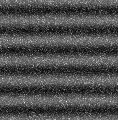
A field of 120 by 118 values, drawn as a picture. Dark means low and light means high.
Odd rows or columns: none. Histogram: bell-shaped. Stripes: horizontal, repeating 6 times. Average level on the scale: 30%. Slope: none.
